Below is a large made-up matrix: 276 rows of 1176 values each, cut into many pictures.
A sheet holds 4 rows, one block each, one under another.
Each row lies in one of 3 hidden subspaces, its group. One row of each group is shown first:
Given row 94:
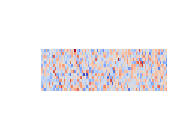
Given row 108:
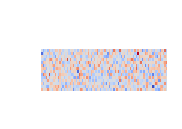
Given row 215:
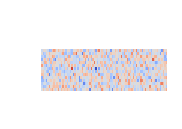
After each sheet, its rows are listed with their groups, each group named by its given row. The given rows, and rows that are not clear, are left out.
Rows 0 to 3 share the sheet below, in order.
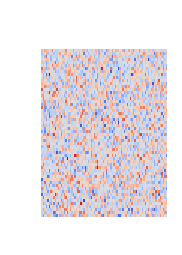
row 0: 215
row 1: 215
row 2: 94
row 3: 94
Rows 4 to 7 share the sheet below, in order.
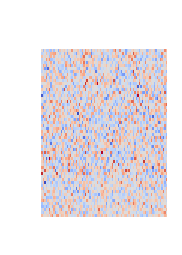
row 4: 94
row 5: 108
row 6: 215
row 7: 215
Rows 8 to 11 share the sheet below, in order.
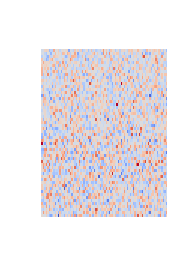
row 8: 94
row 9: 94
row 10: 215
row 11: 215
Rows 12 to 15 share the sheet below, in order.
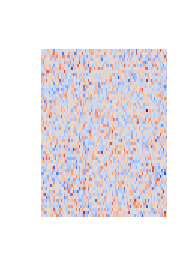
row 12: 215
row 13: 215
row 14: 215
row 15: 215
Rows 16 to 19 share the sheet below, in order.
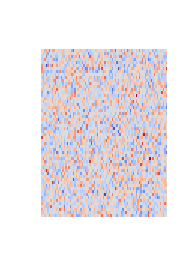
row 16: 215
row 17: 94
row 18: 108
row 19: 94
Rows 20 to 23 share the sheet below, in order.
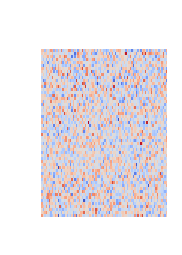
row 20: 94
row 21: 215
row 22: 94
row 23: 215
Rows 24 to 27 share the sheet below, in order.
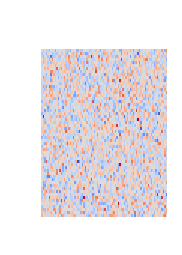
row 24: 94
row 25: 94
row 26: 108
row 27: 215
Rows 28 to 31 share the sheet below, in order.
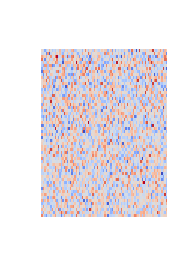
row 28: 215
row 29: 215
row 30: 94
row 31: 94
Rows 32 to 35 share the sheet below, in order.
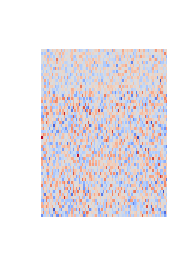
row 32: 94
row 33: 215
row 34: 108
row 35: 215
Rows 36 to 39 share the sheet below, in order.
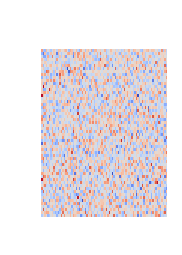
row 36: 108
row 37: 108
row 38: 215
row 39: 108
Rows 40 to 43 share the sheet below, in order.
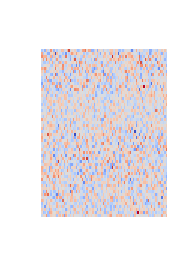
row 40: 94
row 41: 94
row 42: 94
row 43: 94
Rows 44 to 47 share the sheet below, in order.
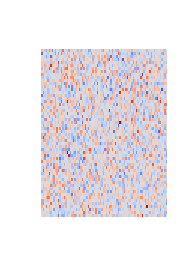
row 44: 94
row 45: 108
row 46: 108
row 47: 215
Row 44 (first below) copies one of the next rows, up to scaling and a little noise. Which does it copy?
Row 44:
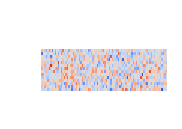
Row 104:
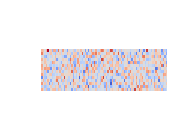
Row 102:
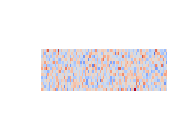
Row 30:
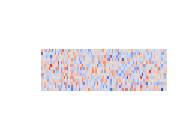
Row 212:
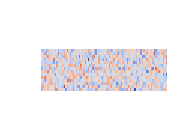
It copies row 30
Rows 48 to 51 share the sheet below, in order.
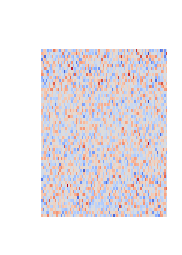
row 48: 215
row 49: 215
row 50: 215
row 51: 108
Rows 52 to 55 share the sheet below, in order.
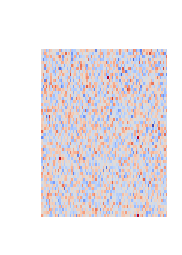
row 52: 94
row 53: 215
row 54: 108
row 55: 215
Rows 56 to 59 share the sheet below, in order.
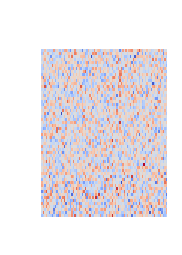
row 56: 94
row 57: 108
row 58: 215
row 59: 215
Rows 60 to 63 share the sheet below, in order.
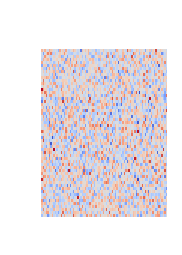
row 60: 215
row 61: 215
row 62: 215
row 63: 108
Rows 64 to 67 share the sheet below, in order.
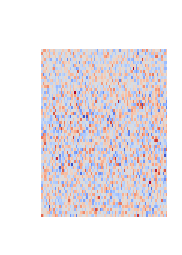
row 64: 108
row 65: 94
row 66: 108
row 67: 215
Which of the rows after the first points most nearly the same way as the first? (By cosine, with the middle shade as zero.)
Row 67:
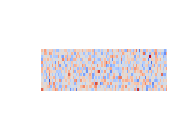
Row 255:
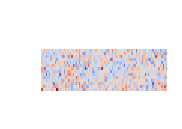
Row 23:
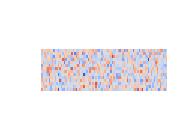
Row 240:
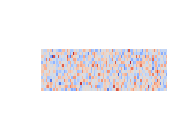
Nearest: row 23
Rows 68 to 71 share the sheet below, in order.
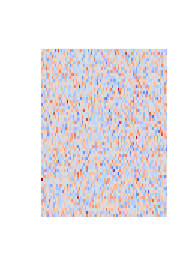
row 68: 94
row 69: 108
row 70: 94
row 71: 108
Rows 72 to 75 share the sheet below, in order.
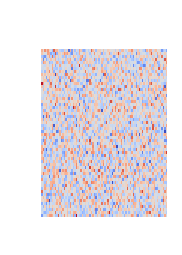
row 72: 94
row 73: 215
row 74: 215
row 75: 215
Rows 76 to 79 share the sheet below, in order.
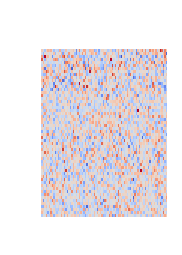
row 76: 215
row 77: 108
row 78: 94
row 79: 94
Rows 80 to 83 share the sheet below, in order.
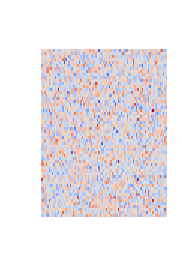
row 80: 215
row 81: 94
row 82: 215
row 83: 108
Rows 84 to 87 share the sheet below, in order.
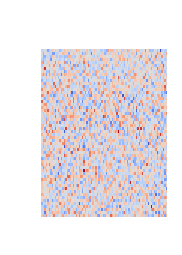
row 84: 215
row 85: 94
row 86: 215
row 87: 94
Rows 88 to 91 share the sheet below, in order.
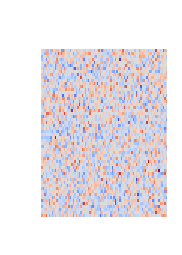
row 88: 94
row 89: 215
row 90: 94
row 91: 108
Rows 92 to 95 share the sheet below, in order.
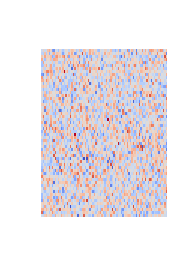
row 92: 215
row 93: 94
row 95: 94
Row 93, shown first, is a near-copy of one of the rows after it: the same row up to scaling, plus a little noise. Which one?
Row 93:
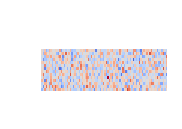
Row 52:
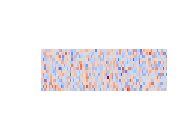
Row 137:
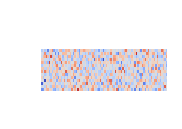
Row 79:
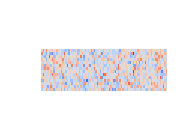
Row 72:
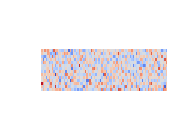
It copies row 52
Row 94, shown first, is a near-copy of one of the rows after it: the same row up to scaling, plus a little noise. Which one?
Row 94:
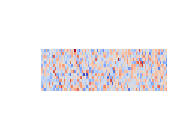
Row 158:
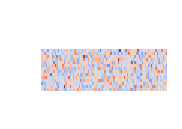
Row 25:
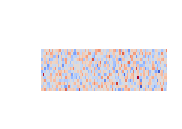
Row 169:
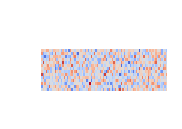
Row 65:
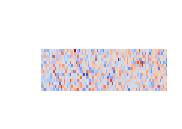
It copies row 65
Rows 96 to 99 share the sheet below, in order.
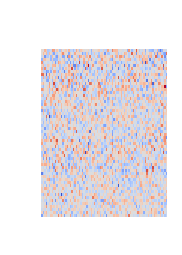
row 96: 215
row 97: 215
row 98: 215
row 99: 94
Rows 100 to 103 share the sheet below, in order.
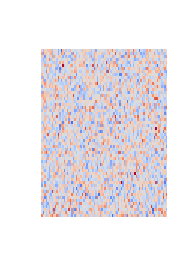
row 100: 94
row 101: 108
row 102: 94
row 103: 215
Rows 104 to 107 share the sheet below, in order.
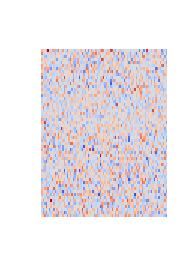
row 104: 94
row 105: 94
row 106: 94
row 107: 94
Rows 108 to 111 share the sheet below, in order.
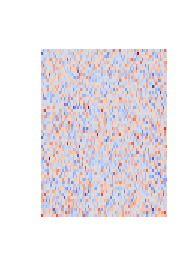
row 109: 215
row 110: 108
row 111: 215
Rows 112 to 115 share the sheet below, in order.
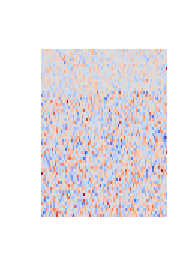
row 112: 215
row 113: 108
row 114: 215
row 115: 108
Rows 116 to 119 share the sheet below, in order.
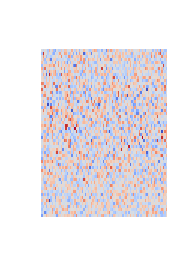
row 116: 215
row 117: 94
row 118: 94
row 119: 215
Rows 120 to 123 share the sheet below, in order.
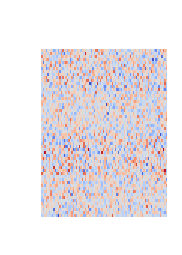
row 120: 94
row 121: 94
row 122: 215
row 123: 215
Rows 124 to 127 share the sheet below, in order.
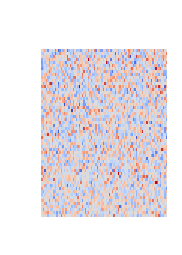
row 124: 94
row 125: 215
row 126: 94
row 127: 108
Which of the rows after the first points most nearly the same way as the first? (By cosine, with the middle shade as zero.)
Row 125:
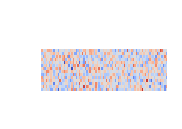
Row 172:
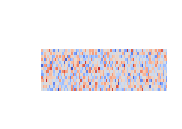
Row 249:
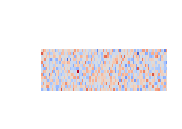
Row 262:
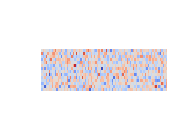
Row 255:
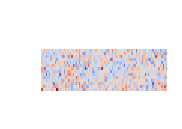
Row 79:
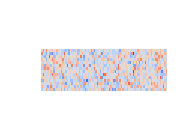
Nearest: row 172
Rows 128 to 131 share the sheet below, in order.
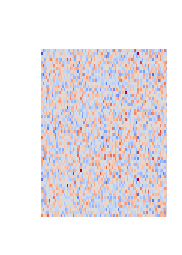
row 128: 108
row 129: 94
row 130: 108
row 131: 108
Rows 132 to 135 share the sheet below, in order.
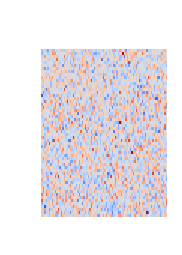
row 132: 94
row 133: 108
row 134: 94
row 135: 94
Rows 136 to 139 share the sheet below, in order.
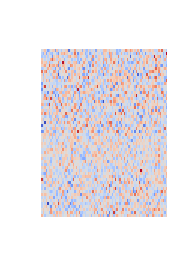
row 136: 94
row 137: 94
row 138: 94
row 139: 94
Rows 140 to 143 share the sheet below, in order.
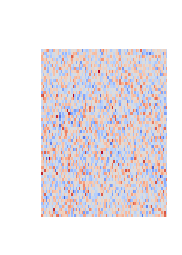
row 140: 94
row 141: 108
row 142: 215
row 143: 215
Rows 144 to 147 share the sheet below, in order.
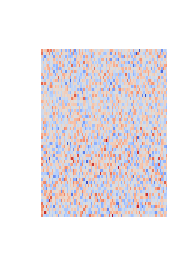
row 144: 94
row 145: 94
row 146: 108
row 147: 215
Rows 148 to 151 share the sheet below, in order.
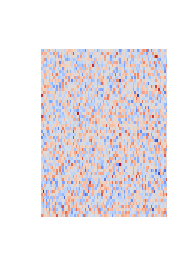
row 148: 108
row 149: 108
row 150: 108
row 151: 215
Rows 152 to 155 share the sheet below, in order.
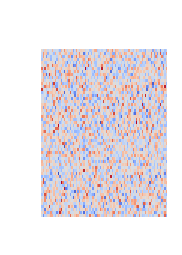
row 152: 215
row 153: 94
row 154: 215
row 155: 215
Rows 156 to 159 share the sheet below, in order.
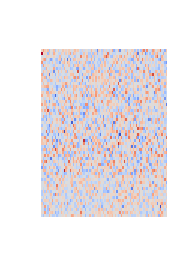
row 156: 108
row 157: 94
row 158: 94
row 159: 94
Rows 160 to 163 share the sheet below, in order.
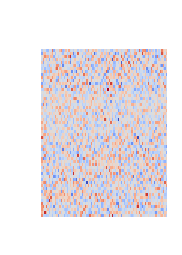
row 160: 94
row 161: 215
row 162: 108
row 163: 215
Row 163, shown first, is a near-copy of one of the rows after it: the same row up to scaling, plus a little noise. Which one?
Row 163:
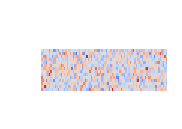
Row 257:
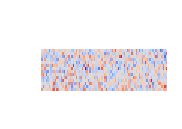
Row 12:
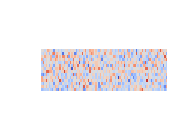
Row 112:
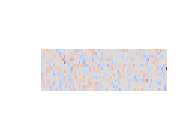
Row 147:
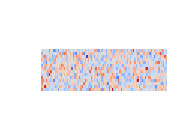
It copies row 147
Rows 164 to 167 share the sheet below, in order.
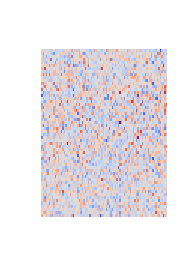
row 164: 215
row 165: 108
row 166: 108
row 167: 108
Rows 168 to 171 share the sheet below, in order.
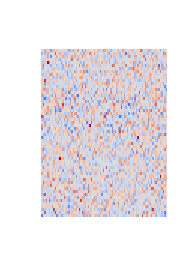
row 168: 94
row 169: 94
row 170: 108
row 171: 215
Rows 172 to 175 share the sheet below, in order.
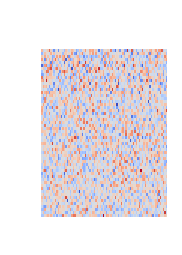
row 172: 215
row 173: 215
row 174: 94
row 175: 94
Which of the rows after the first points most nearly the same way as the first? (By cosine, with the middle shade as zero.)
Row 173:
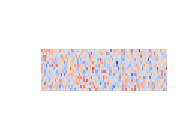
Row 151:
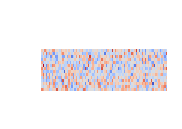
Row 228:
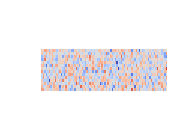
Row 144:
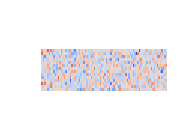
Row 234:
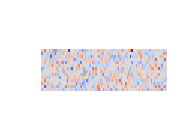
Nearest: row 228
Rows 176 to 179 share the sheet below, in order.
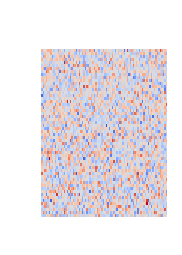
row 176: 215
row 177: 108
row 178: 215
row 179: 94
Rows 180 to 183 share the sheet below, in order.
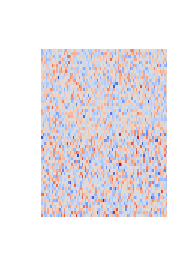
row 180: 94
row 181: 215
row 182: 108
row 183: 94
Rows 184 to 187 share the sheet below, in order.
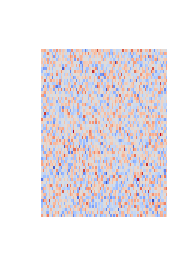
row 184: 94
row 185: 108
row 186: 215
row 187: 108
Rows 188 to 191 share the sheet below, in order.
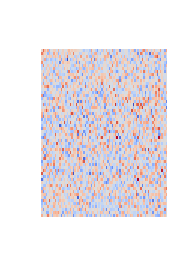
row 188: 108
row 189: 94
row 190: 108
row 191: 108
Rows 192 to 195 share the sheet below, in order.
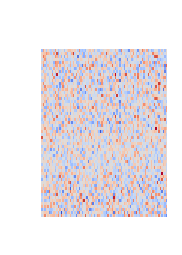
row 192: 108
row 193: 108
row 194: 94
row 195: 94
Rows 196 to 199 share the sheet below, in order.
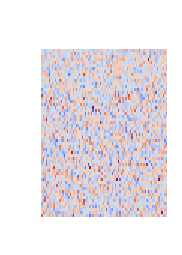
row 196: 215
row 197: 94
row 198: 215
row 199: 108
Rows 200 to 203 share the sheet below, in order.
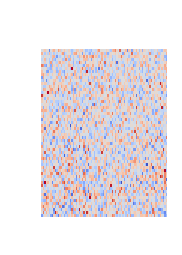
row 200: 215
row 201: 94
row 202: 215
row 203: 215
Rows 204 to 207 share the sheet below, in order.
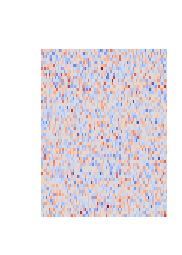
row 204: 215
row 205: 215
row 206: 108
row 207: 94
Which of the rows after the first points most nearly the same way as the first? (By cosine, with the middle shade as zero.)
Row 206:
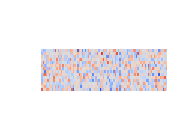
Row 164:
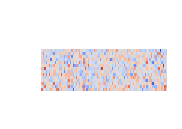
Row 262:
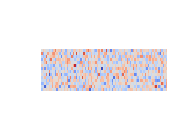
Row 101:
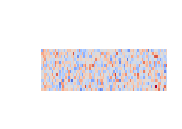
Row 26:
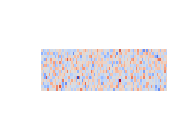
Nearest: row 101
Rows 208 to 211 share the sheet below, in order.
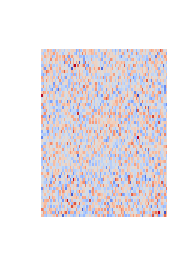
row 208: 215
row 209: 108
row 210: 108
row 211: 94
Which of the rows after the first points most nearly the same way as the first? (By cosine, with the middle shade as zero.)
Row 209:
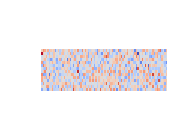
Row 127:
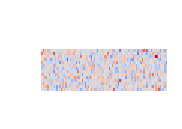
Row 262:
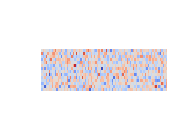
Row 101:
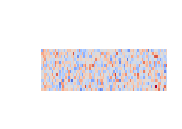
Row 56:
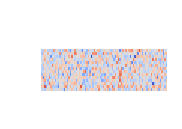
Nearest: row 127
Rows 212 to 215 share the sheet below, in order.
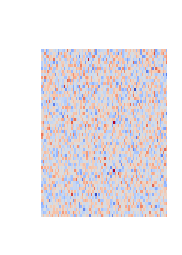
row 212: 94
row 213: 94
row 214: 94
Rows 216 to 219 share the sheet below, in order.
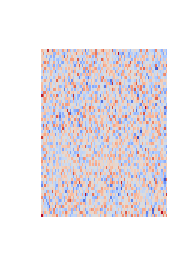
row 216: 94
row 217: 108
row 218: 108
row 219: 215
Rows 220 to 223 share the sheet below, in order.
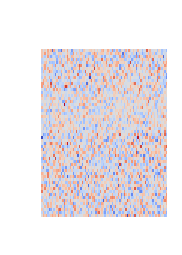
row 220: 94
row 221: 215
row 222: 108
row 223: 94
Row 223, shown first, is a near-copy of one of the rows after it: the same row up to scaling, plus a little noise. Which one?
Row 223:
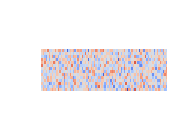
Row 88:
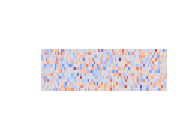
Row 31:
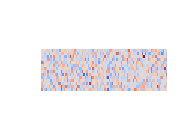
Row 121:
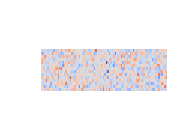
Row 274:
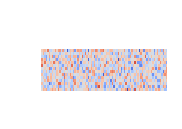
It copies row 274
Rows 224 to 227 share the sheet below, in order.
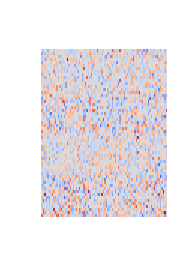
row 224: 108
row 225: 215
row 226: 108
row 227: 215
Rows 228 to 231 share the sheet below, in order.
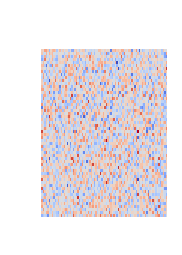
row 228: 215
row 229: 215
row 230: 108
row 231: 108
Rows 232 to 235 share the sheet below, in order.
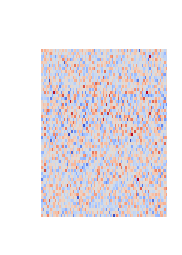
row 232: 215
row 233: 94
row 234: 94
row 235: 108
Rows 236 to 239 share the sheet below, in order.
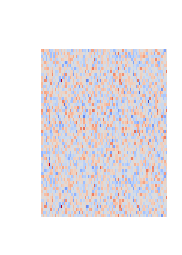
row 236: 94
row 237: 215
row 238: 215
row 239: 94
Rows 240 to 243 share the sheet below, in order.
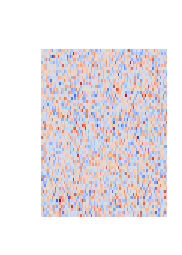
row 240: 94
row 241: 94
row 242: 108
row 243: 108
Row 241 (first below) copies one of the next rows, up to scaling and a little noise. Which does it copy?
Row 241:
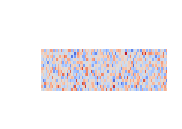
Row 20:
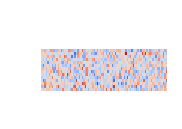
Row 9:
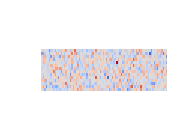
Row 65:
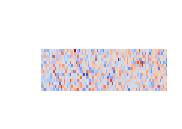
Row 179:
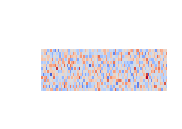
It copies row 20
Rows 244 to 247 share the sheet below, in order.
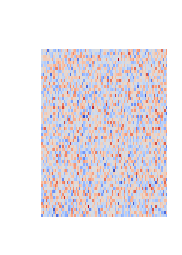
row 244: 94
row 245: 94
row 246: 94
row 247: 215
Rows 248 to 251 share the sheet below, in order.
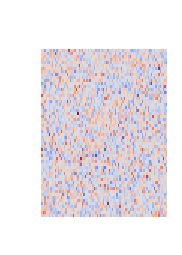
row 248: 94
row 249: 108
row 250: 215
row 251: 108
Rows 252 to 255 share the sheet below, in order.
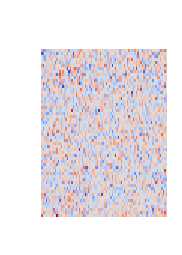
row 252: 108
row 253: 215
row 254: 94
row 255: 215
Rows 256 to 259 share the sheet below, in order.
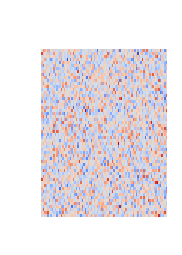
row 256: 108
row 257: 215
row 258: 94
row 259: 108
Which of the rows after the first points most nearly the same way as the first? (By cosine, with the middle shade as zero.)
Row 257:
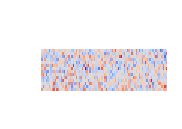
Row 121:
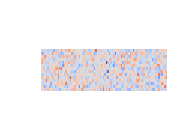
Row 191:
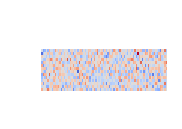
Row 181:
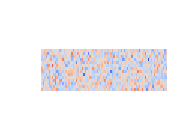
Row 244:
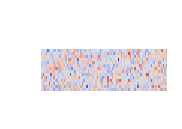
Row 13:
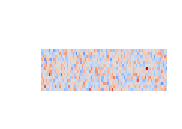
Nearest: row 181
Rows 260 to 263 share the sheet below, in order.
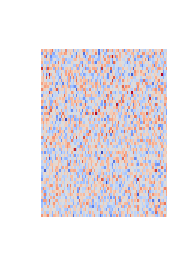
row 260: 215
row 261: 215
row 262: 215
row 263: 108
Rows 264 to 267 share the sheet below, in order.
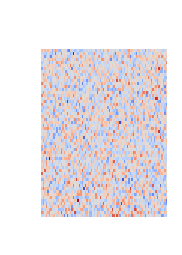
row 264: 94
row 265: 108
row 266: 215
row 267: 94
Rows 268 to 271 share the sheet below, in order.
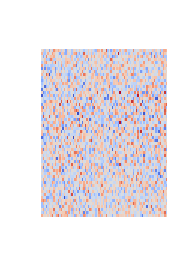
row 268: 215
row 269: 108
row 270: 108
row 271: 215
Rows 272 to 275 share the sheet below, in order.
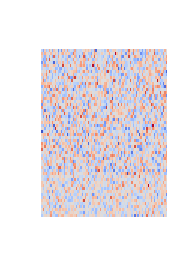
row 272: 94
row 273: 215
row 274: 94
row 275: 215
